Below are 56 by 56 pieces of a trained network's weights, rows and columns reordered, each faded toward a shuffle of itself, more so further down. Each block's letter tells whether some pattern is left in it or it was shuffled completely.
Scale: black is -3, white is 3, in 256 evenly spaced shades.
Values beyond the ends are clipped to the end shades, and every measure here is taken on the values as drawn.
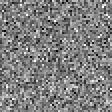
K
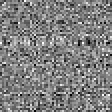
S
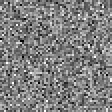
K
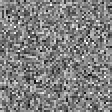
K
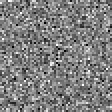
K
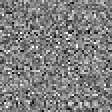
S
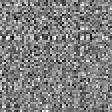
S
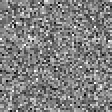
K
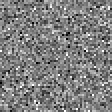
K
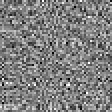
S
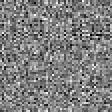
S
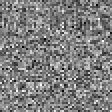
S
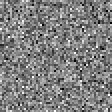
K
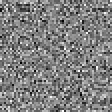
S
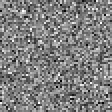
K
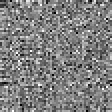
S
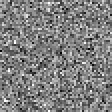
K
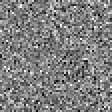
K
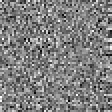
S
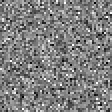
K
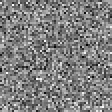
K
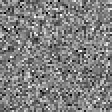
K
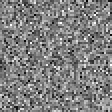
K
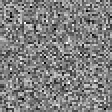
S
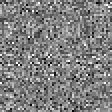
S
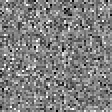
S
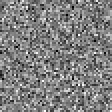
S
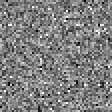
S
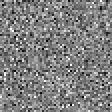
S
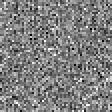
S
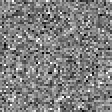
S
